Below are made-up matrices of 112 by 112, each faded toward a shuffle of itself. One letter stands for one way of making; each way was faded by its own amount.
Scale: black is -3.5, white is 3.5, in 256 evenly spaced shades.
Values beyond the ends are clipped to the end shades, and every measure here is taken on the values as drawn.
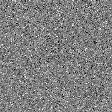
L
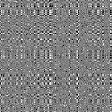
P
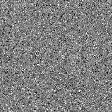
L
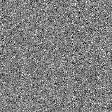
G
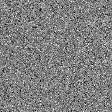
G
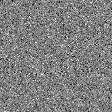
L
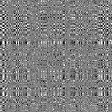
P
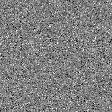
L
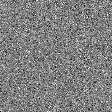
G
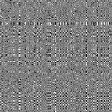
P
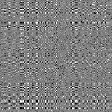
P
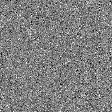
G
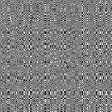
P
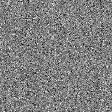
G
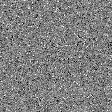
L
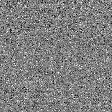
L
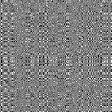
P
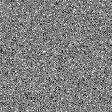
L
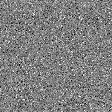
L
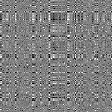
P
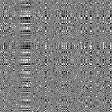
P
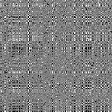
P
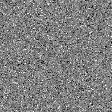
L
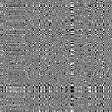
P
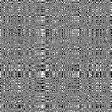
P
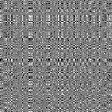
P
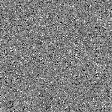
L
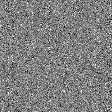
G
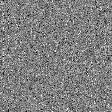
G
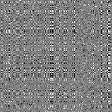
P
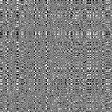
P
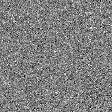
G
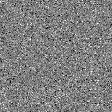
L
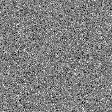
G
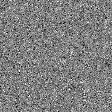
G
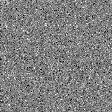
L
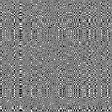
P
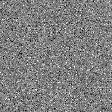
L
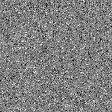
L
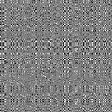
P
